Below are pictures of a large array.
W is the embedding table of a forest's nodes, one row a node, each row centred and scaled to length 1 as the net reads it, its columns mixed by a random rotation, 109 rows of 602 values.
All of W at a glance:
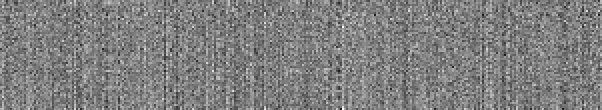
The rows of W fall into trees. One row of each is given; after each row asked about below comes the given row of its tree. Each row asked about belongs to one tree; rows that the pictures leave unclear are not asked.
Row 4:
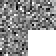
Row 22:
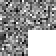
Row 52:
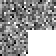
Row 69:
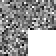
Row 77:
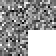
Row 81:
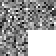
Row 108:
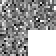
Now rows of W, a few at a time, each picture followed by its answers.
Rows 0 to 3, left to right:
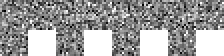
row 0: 108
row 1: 4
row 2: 4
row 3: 4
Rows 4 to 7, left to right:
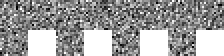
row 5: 81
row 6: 52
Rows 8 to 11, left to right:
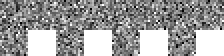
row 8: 4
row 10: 52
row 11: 52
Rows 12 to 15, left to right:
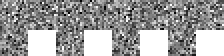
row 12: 81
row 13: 22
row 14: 81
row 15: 81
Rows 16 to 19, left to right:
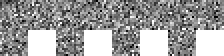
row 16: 4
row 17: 77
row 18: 108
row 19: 108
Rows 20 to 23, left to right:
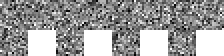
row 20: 69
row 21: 77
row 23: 22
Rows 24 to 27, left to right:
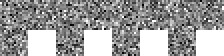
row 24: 52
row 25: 108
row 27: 108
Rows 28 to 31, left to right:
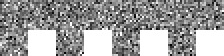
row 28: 81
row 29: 52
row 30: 77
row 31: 108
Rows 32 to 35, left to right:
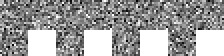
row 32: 69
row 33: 22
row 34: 22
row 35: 52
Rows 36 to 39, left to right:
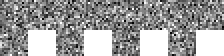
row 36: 81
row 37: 108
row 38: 4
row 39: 69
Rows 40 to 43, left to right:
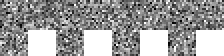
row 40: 81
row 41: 52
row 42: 69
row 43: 22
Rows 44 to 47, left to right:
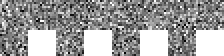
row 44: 108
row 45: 69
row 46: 69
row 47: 4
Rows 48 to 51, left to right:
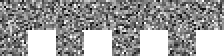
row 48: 52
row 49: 52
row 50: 69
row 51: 52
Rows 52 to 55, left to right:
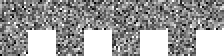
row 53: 108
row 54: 22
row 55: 108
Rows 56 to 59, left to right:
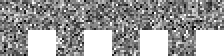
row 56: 4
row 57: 81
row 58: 52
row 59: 4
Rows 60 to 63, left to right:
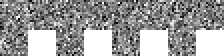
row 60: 81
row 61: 108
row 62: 22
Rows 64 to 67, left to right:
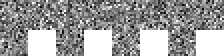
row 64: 4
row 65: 108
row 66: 81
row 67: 52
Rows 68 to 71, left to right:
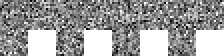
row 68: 69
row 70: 4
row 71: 4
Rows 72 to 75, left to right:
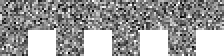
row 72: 22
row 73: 69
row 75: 108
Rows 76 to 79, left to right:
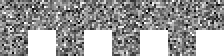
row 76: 69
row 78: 69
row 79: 108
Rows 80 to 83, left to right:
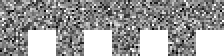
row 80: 77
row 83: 52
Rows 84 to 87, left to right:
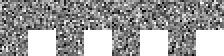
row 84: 22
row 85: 52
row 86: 81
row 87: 4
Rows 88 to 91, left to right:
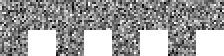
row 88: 77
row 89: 4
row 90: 52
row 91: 52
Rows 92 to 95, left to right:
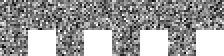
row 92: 108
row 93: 81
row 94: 77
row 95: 81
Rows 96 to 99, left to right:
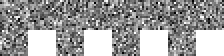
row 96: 81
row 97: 108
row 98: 108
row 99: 22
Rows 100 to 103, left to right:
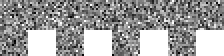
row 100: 52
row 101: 108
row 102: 52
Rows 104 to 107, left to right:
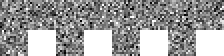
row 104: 81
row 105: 52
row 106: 108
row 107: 81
